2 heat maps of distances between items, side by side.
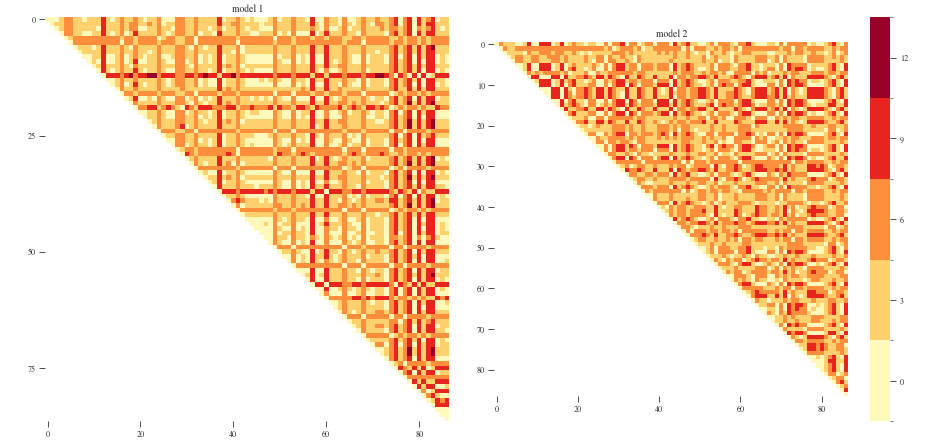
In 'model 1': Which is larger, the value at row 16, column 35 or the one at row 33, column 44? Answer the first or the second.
the first
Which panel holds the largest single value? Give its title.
model 1
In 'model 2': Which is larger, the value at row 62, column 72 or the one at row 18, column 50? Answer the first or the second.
the second
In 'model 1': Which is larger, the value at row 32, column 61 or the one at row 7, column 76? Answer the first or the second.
the first
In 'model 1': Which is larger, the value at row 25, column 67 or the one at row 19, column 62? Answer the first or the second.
the second
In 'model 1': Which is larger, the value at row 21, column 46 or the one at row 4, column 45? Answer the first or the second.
the second
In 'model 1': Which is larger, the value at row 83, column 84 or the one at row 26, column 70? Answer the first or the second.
the first
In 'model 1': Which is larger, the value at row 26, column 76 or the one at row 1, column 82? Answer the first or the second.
the second
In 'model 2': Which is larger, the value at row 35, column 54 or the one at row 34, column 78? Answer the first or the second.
the second
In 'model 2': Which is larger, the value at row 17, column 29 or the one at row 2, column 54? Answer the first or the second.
the first
